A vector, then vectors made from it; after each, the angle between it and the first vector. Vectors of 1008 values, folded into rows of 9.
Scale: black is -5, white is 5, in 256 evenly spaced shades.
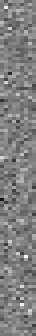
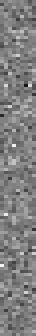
orthogonal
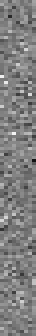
orthogonal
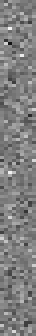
orthogonal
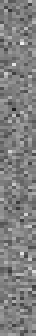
partly opposed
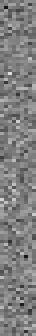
nearly opposite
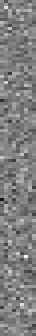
nearly parallel
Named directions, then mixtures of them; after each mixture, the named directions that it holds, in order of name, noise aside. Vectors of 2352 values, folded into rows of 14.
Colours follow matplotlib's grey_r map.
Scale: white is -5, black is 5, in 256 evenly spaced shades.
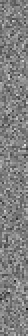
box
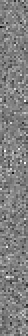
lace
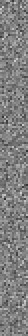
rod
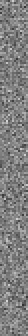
box, rod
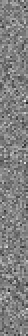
box, lace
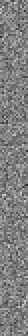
rod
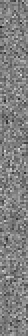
box, lace, rod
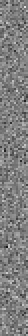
box, lace, rod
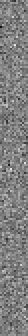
box, lace, rod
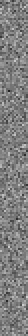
box, rod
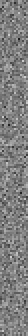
box, rod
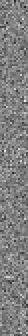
lace, rod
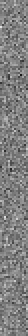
box, lace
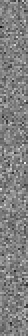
lace, rod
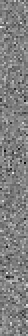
lace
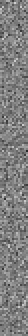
rod
